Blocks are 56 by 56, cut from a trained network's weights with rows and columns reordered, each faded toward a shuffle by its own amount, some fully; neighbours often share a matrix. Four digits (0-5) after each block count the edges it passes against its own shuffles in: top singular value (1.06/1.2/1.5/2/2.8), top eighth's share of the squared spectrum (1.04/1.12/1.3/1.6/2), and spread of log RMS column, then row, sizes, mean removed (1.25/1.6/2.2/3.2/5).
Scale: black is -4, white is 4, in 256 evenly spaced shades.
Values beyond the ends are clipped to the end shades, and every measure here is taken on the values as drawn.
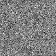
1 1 0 0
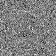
2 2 0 0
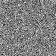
0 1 0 0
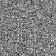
3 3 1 1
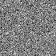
1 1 0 0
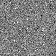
0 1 0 0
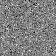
0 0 0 0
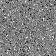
0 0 0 0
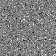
2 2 0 1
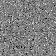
0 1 0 0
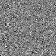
3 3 1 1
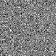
3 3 1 2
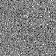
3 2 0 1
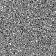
2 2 0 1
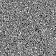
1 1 0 0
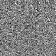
3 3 1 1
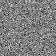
1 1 0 0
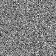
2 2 0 1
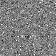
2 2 0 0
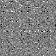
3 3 1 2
